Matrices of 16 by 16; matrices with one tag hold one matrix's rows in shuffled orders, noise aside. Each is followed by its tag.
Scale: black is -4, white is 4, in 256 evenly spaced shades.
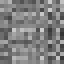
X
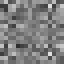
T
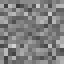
T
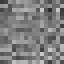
X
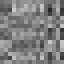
X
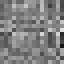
X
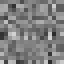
T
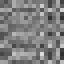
X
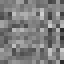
X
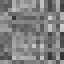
X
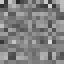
T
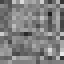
X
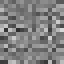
T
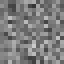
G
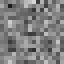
G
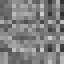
X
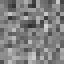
G
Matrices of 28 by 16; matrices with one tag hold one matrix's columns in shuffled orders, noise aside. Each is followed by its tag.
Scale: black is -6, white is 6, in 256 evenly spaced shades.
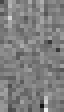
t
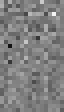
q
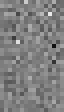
q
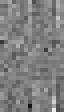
t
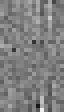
t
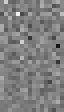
q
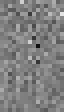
q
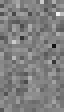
q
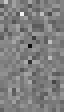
q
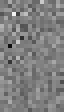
q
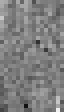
t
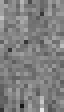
t
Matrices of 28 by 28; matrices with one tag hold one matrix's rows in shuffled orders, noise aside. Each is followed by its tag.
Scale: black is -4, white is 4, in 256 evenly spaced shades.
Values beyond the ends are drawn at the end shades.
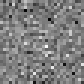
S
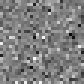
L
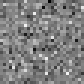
S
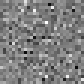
S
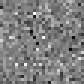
L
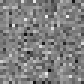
S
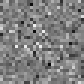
L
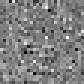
S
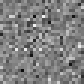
L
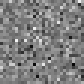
L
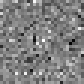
L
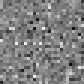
L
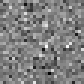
S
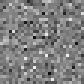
S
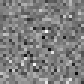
S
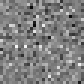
L
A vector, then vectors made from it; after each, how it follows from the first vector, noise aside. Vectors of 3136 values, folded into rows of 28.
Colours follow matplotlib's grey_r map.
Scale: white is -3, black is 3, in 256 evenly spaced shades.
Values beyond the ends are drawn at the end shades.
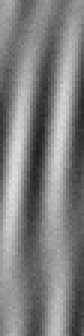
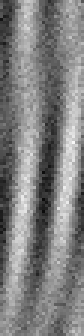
reversed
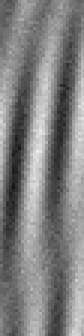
negated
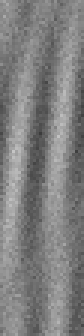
shrunk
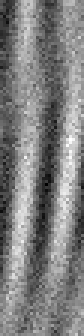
reversed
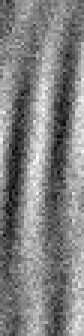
negated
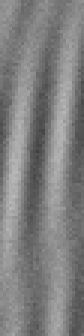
shrunk
